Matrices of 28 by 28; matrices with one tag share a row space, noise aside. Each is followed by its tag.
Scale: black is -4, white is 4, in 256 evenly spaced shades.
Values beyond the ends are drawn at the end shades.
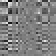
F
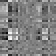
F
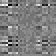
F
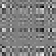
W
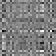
W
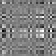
W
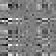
F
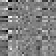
F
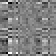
F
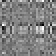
W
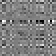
W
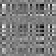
W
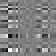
F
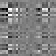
F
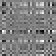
W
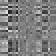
F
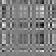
W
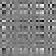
W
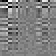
F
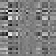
F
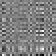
W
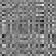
W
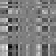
F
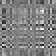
W
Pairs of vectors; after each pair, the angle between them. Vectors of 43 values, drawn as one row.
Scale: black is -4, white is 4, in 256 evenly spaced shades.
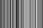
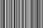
orthogonal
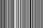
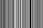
nearly parallel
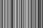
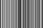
orthogonal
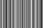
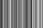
partly opposed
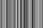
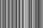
nearly opposite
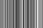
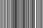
partly aligned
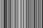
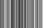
nearly opposite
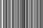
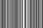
partly opposed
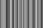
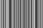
partly opposed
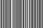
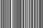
nearly parallel
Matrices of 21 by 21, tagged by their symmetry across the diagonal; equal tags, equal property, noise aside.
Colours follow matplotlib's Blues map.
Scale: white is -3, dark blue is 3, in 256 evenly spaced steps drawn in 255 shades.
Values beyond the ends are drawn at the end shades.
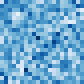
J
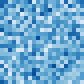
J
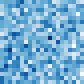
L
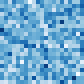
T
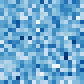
T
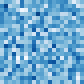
L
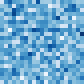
L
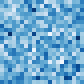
J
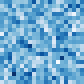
T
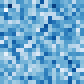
T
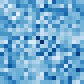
J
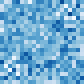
J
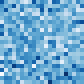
L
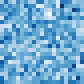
L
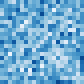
J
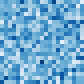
T
